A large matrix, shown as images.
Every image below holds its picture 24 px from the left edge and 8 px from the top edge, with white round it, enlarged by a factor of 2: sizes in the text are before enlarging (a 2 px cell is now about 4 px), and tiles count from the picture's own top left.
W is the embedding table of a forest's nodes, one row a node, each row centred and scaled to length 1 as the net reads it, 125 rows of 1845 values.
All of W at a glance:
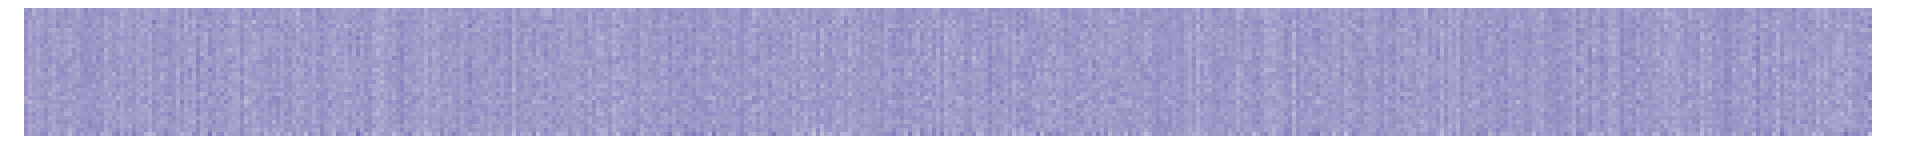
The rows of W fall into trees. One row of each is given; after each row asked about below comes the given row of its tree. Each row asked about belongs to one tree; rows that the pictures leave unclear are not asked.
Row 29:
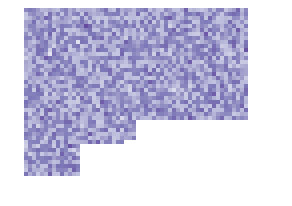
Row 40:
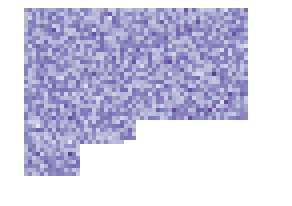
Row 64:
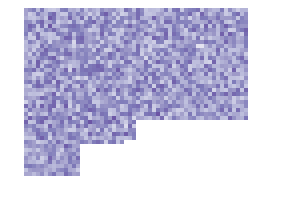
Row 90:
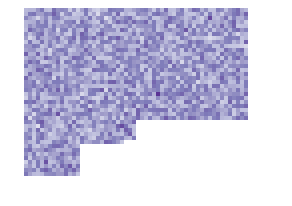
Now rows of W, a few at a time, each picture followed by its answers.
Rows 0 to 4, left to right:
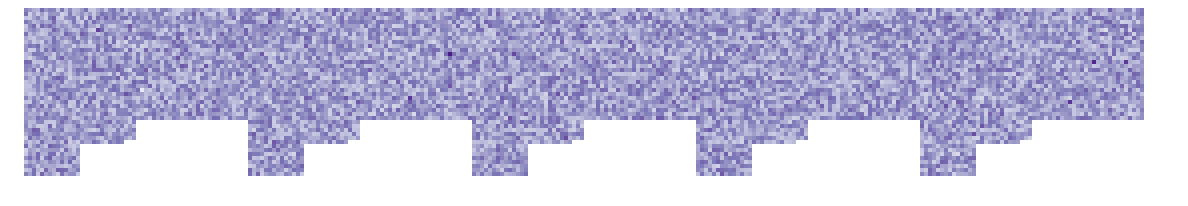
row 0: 64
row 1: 90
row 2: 64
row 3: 40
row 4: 64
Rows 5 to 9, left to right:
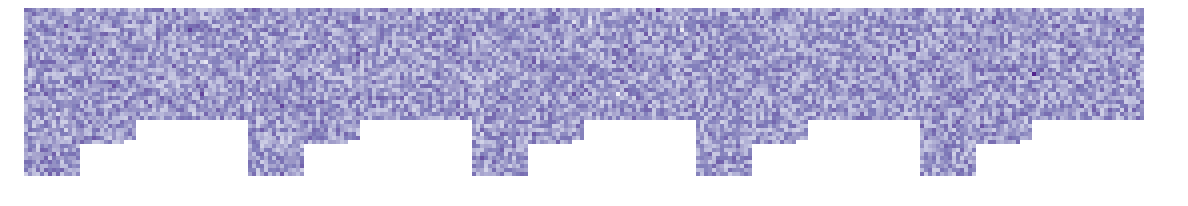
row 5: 40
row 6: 40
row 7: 64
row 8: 64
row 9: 64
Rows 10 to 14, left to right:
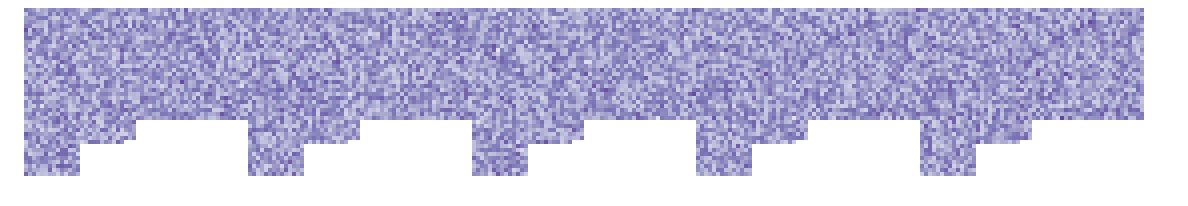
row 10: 29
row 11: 40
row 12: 29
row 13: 40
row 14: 40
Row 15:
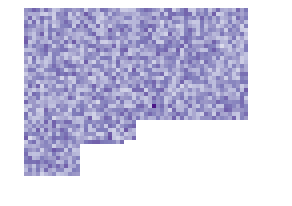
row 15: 29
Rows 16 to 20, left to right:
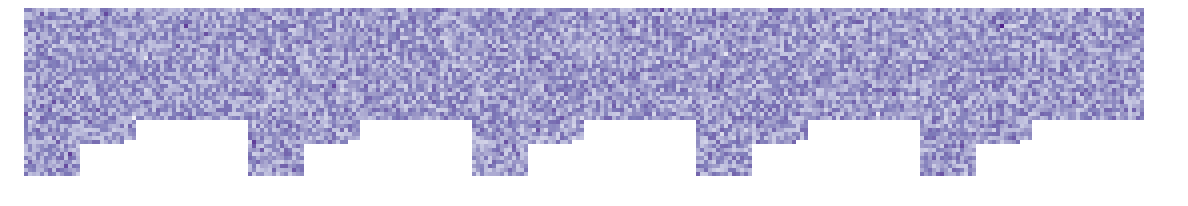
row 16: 64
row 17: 29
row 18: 64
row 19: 64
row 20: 64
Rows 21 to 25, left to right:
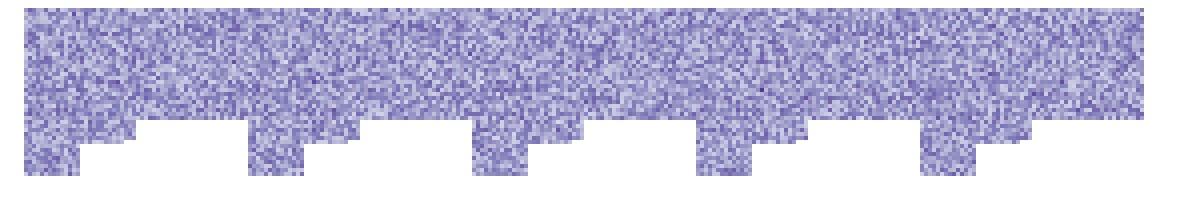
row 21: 40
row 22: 40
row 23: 40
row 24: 40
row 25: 40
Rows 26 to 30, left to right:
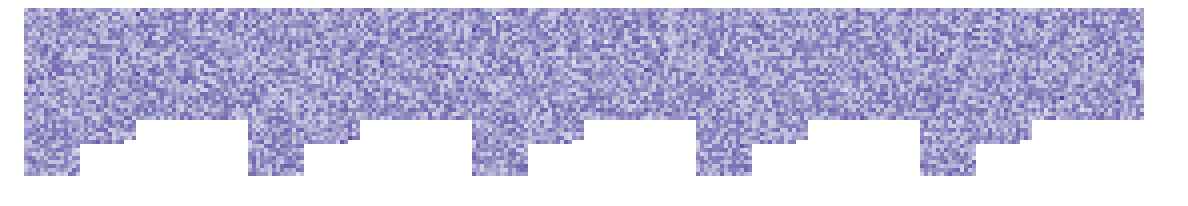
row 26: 29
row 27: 29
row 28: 29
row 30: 40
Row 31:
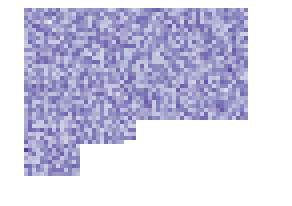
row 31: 40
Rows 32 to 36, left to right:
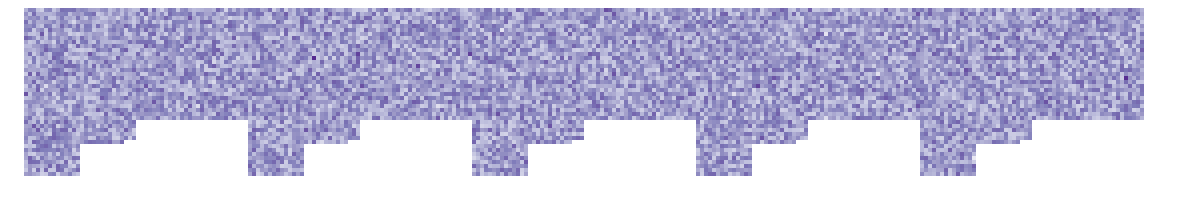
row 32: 29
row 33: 40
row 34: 40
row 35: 64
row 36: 29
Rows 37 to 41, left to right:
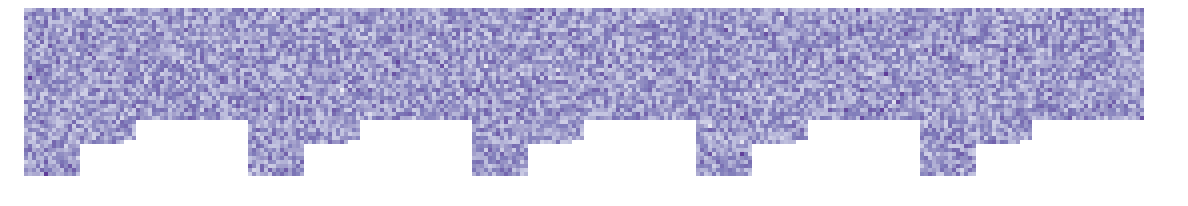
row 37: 90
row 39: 40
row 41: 29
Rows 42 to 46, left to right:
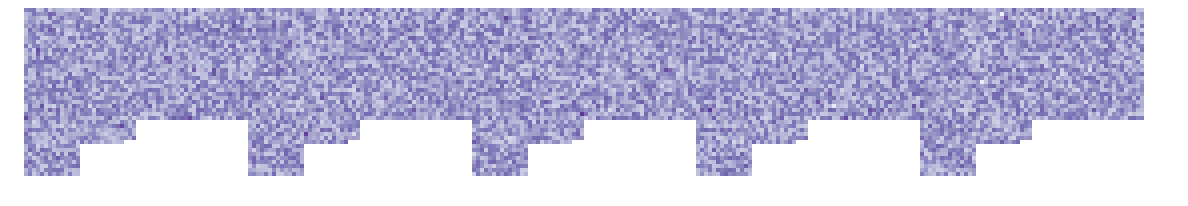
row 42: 40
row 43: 29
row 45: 40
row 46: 29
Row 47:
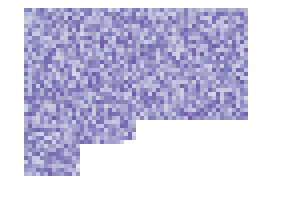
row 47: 40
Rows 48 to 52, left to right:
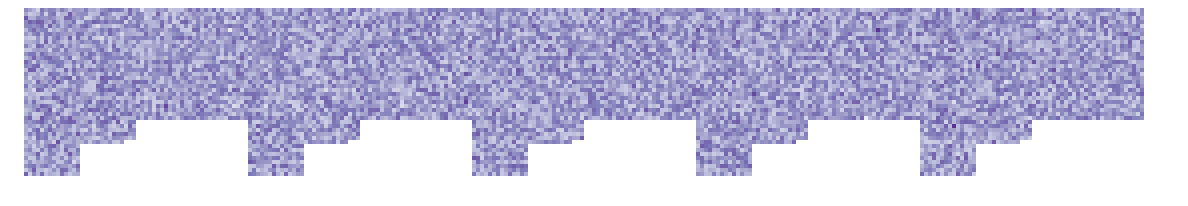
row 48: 64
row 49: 29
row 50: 29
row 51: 29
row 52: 64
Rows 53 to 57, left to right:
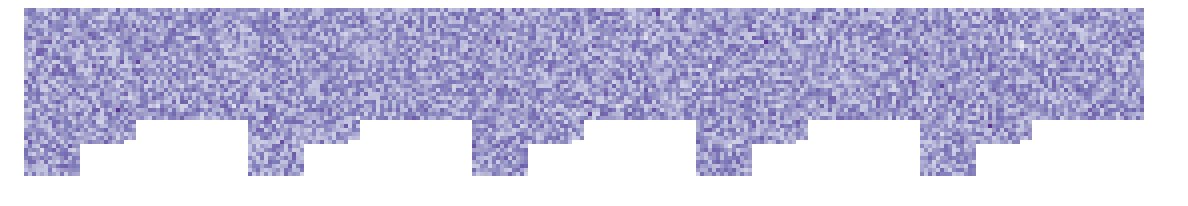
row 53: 29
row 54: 64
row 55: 90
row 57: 64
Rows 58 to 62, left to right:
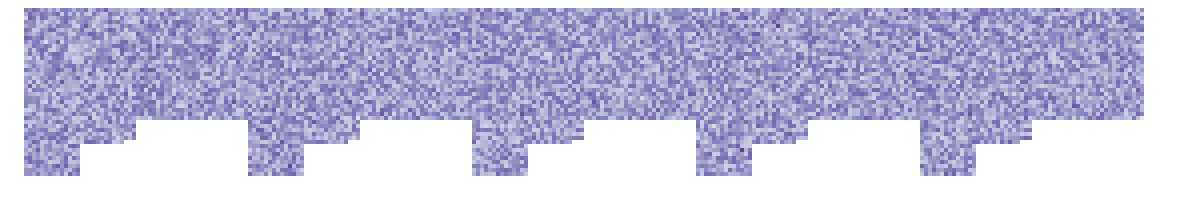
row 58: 29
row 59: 64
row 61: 64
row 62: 40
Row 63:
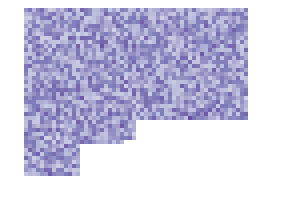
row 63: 40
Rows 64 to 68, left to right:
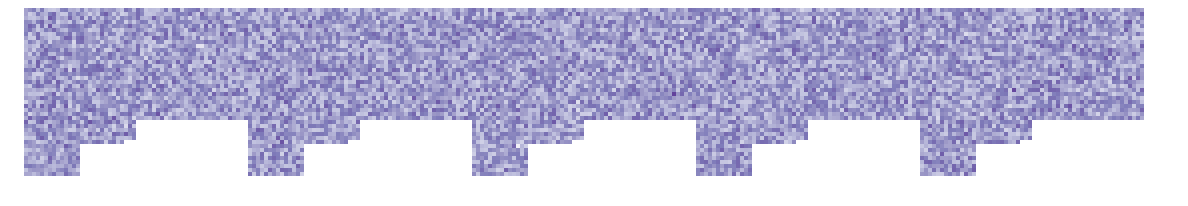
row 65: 64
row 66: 64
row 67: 29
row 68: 29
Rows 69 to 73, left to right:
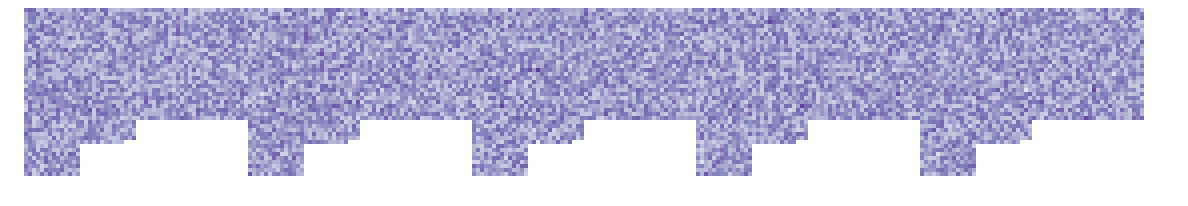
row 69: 40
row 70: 64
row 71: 64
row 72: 64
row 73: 90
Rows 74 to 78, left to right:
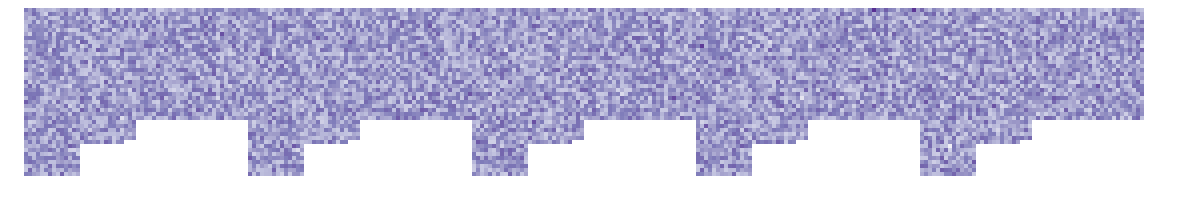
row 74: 29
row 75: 29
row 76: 29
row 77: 29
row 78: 40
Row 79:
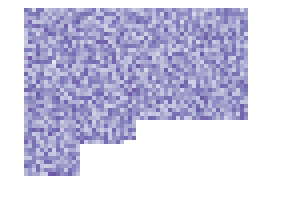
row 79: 40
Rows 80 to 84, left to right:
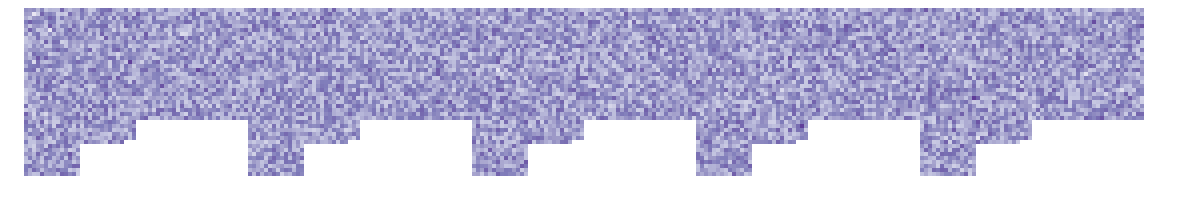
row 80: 64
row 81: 64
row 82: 40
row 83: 29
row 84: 40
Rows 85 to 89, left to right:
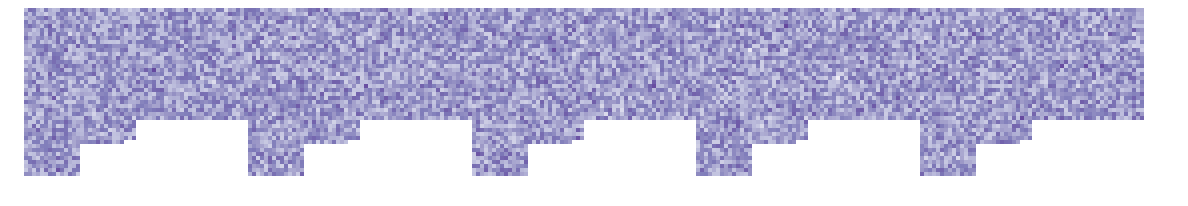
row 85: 29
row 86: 40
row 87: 40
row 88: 29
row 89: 90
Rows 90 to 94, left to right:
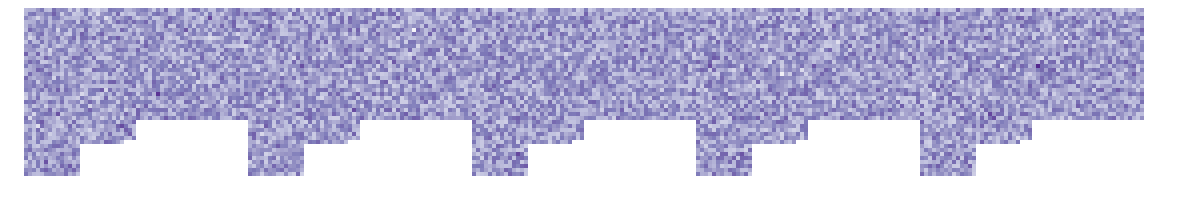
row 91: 90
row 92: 64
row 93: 64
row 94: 64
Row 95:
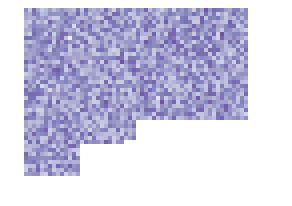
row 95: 29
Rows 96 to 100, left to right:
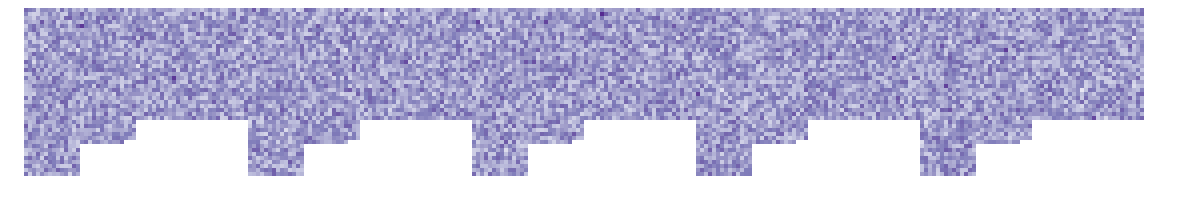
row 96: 64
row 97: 40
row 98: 64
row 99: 29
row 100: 29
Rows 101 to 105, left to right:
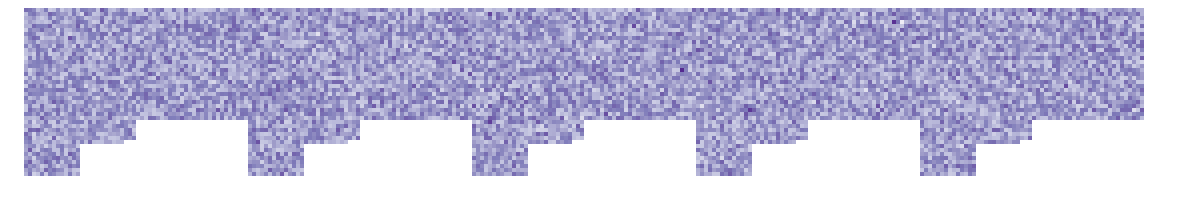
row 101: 40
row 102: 40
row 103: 64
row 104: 40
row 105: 29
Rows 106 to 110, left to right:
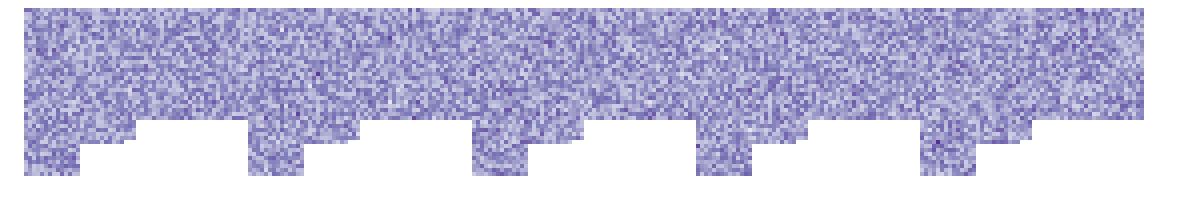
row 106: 29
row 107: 40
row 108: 40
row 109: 64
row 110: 29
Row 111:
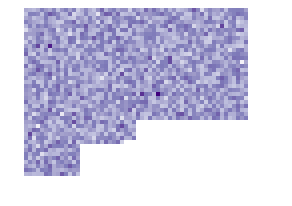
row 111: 90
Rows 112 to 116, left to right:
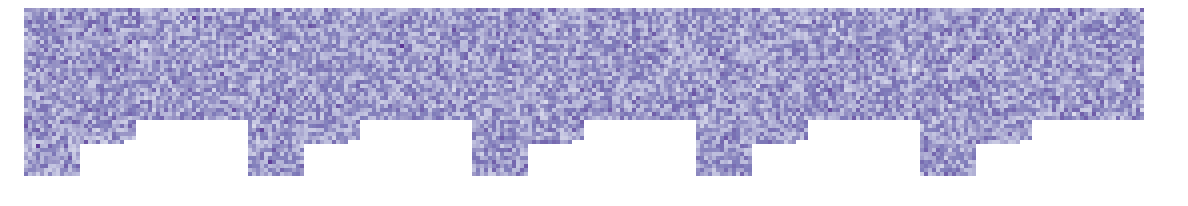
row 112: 64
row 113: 64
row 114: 29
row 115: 29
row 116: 40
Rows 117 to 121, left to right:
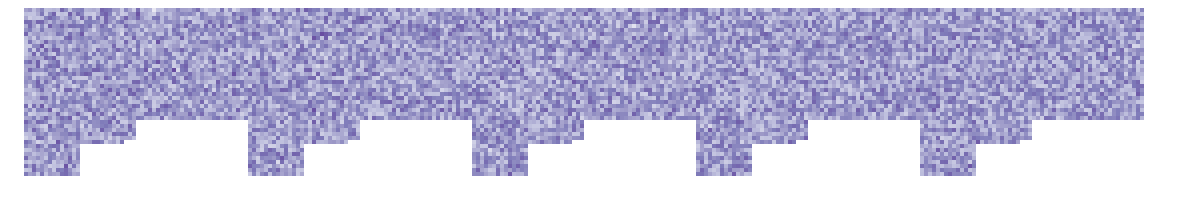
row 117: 64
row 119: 29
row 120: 29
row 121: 40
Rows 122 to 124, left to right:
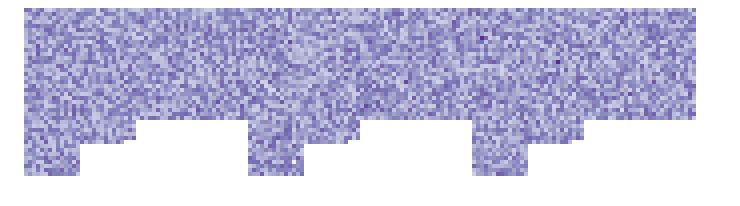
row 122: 40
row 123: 29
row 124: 40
